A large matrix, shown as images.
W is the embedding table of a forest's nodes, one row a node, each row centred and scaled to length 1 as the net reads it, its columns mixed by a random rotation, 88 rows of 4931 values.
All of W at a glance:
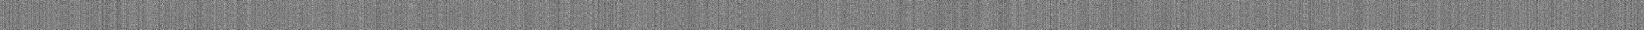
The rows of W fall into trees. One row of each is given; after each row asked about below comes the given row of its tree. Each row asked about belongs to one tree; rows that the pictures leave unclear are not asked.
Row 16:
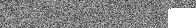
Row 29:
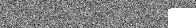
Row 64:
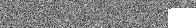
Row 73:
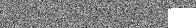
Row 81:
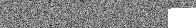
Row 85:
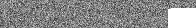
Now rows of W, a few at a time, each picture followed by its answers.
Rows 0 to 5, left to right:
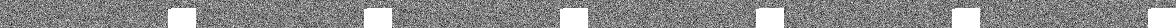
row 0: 64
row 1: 64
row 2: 64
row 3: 81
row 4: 81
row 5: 29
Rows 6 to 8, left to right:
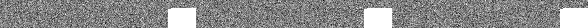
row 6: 81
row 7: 85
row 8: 64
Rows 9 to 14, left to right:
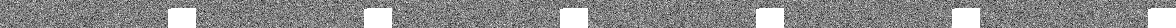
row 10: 29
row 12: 16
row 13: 29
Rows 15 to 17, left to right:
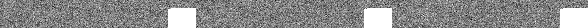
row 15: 85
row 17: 16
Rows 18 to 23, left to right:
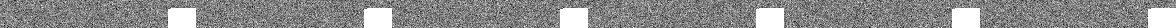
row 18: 29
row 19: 64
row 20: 64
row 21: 16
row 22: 85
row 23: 73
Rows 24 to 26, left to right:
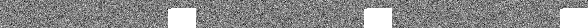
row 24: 64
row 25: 29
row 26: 29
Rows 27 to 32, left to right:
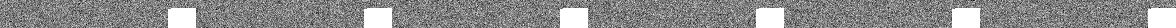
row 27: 85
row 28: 81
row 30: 81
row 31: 64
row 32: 73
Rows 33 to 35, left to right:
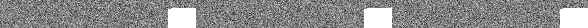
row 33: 73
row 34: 81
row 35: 29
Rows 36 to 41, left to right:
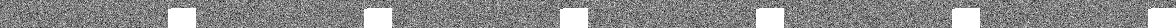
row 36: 81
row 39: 64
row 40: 29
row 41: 64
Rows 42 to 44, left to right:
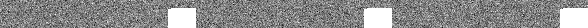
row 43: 73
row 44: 16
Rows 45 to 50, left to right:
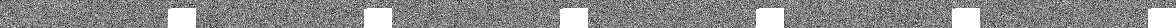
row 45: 16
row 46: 85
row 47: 29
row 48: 29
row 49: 73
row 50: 85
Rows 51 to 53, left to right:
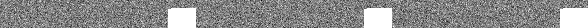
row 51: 81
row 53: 64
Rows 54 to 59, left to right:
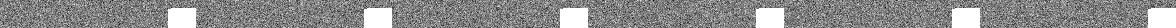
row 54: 64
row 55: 64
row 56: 81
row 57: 29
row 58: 64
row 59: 29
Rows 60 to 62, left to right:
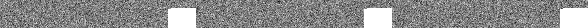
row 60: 85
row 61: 81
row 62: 64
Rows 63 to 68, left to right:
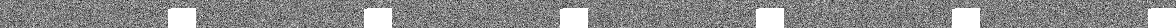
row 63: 85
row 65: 29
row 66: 85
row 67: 81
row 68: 73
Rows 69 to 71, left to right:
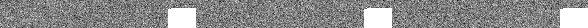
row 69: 16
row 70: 64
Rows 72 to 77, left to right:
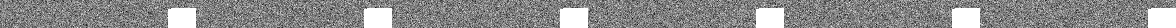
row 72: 73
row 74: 81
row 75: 29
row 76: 29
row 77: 29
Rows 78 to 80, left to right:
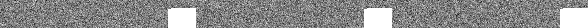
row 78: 29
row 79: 64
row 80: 29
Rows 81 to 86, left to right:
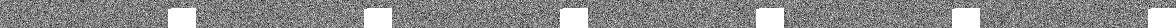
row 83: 81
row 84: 81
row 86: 85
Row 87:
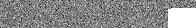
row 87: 64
